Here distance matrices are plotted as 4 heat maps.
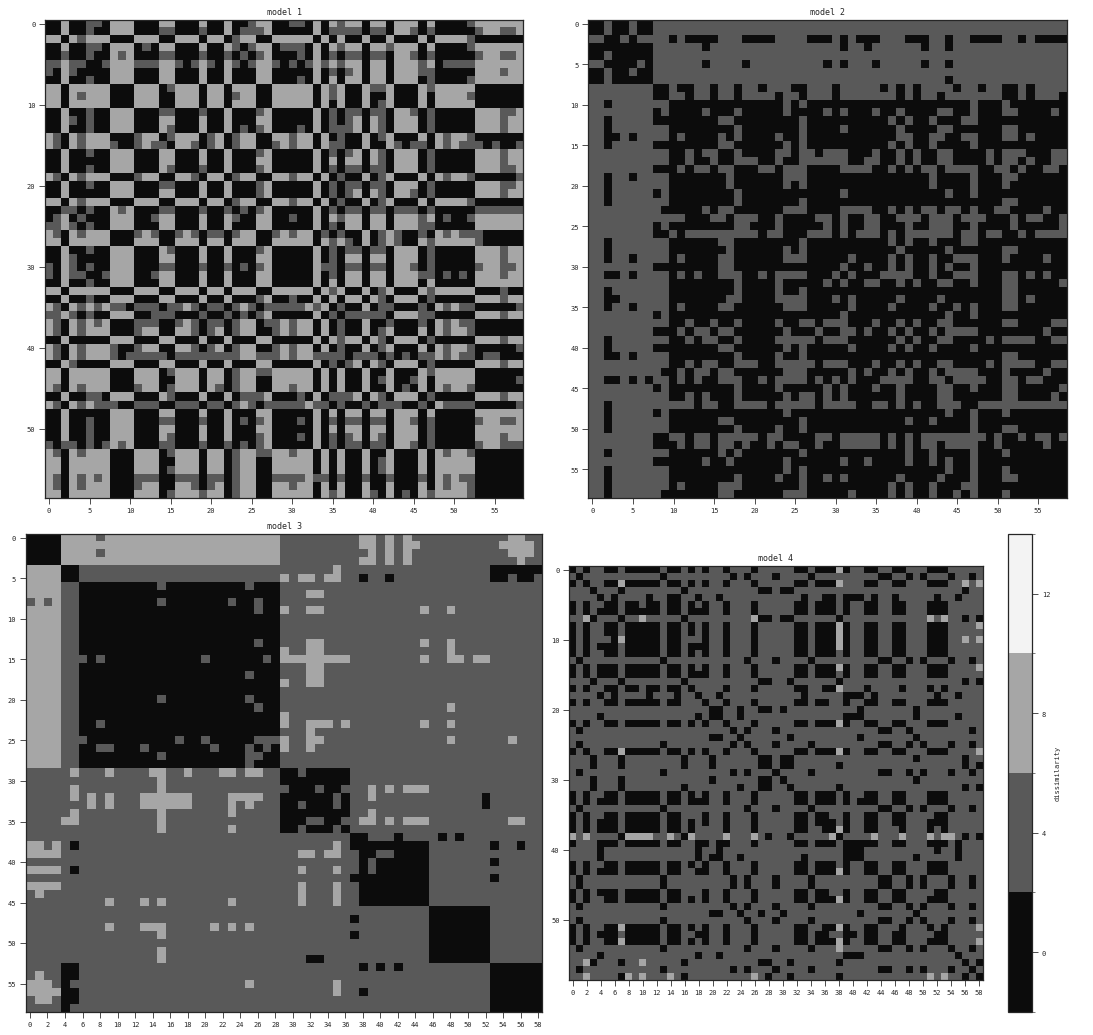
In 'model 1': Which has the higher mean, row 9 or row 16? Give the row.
9
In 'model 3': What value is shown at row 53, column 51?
4
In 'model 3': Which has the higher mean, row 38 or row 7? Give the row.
38
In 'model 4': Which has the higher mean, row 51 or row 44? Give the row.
44
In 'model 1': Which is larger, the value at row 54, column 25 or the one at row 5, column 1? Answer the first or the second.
the first
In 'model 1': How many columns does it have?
59
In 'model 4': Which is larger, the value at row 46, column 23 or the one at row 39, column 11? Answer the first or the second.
the first
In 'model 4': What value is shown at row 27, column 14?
4
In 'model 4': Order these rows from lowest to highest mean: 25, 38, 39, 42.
39, 42, 25, 38
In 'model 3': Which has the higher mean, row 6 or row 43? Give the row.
43
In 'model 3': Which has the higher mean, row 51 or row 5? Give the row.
5
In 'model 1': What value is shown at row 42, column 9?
8
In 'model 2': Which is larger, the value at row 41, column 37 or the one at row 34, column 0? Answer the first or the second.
the second
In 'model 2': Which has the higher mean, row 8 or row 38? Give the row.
8
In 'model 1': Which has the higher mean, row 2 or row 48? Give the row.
2
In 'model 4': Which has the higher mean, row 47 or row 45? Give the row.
45
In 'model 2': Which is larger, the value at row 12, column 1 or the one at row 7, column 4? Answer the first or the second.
the first
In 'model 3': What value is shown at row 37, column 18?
4
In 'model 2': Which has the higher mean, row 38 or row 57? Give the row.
38
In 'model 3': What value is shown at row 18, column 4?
4
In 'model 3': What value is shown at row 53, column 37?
4
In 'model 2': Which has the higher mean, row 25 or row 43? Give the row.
43
